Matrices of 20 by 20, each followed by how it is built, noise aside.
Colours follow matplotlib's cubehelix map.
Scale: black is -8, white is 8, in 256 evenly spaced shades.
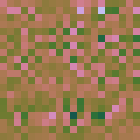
low rank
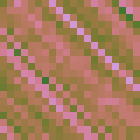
Toeplitz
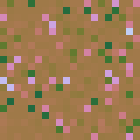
sparse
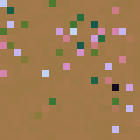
sparse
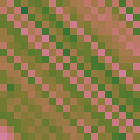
Toeplitz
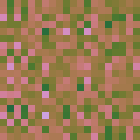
low rank
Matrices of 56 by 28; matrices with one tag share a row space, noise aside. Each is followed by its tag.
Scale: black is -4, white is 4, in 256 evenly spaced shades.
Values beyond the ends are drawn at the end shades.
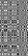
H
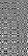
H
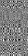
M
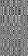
M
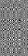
M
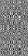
M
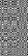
H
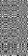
H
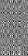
M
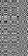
H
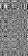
H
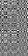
H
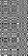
H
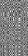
M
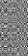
H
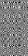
M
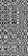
H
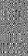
M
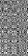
H
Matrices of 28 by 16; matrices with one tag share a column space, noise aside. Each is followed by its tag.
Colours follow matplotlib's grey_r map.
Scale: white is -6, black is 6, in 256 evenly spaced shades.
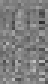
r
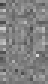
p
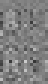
r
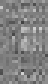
p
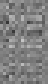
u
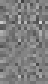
u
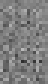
r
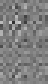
u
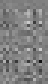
r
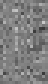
p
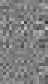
u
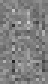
r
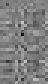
r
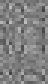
p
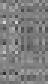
p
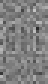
p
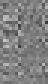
u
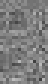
r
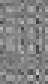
p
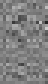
u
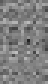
p
